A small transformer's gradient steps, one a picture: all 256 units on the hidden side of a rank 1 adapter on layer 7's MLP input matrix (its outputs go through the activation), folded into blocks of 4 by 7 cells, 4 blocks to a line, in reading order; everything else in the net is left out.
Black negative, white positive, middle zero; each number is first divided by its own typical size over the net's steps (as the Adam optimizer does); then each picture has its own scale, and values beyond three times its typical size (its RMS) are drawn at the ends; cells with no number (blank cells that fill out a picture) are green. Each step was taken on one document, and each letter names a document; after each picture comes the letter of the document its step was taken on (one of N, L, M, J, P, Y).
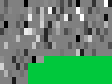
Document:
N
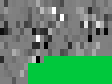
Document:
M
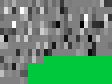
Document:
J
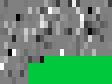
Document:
N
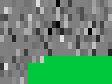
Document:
M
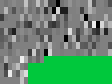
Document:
J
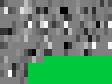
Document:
J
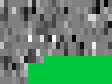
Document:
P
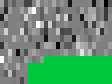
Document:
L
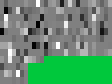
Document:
L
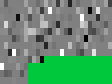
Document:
N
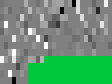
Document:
N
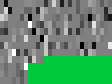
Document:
L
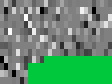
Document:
P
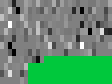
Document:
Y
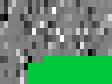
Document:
L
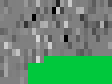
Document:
Y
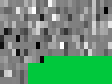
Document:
P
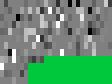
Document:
N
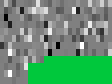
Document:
L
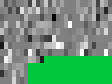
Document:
P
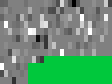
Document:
N
